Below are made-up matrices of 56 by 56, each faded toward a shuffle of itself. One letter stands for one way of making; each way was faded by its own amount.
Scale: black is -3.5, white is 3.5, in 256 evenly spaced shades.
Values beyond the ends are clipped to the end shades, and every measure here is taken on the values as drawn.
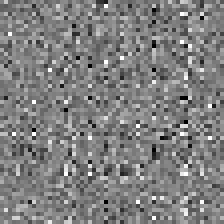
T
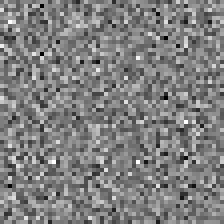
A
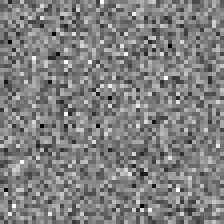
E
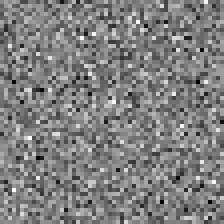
E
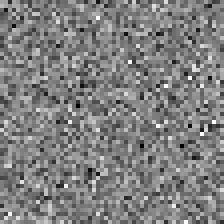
E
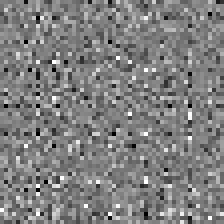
T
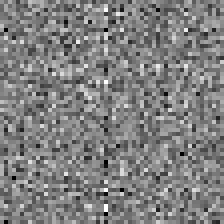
A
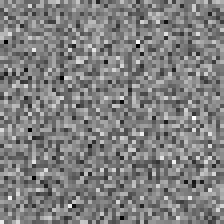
E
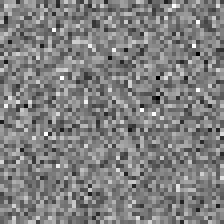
E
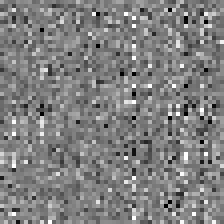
T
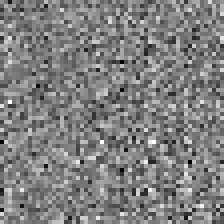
A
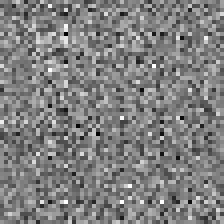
A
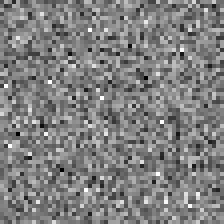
E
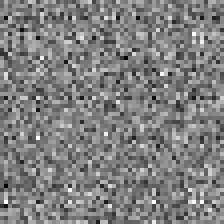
A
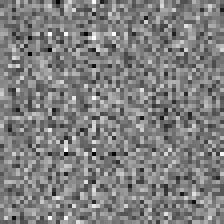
A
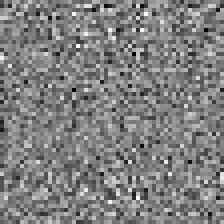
A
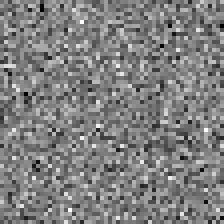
E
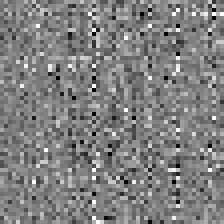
T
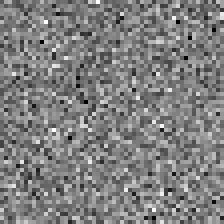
E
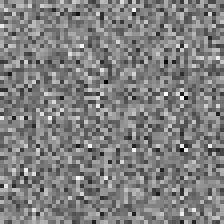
A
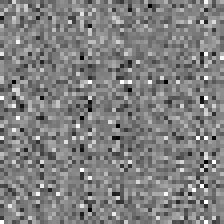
T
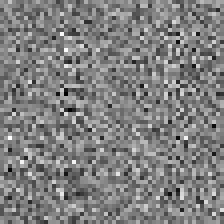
A
